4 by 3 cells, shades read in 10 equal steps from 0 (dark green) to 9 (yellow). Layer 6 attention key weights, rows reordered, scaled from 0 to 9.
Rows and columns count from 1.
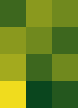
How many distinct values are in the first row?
3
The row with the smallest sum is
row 4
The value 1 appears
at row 4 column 3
